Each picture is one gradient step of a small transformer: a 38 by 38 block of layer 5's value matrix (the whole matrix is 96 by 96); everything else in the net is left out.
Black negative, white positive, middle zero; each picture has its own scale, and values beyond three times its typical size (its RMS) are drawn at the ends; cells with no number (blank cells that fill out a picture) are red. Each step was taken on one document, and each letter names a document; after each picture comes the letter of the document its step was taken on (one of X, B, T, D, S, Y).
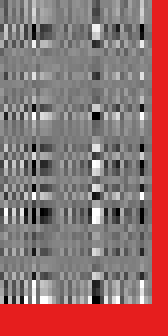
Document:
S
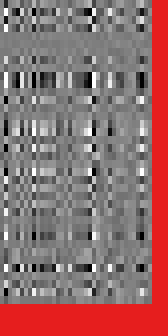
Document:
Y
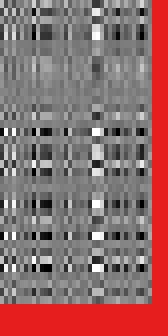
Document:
S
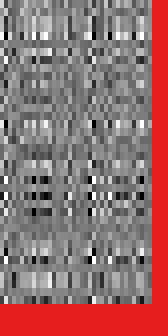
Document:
Y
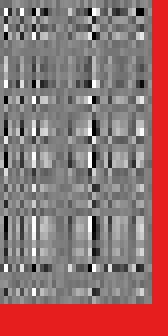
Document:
Y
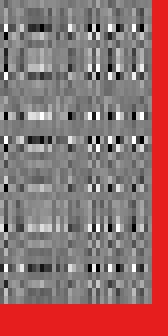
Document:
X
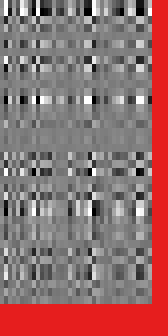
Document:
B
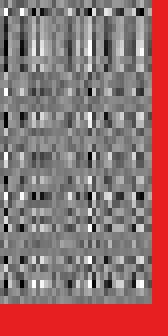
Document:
X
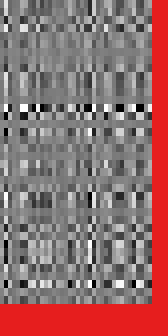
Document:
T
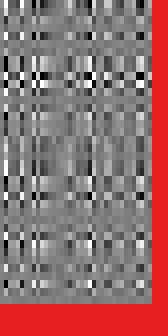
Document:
T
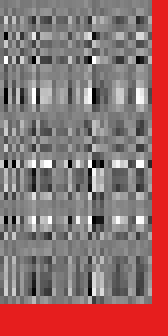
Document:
B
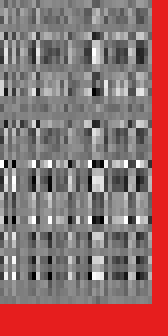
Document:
B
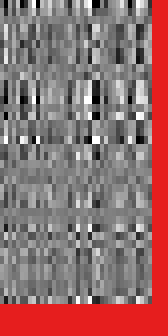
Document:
B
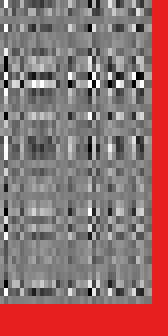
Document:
X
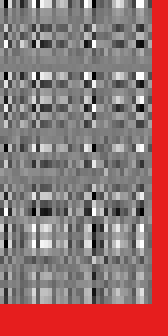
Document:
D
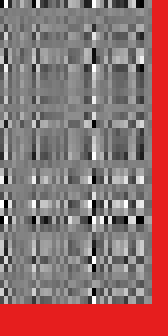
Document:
D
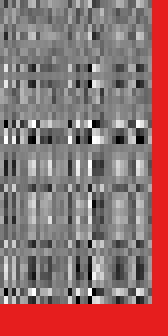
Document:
B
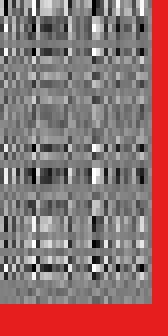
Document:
S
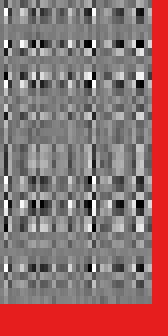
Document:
T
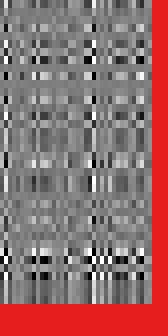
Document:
Y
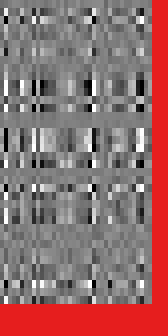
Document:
D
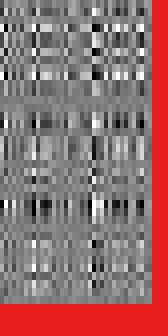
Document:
S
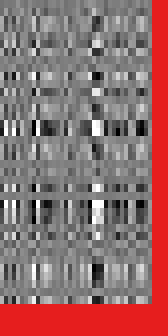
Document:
S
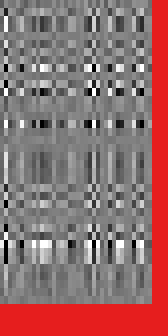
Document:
X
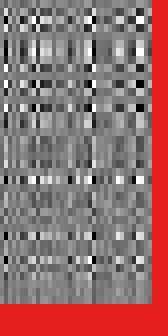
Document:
T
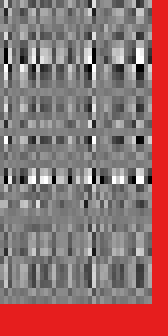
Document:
T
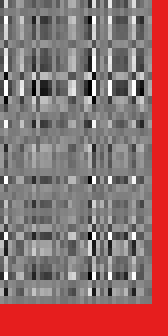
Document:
Y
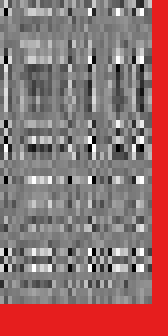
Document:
T
